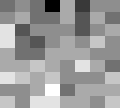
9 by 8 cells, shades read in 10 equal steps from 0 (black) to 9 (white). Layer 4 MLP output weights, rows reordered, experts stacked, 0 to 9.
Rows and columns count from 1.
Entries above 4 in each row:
4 4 6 6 6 7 8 7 8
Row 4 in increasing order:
3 4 5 5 5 6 7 8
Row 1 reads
4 5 4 0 6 2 5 5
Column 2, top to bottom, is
5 6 3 4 4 6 7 5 5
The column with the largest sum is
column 1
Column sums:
57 45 47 50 49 44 50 49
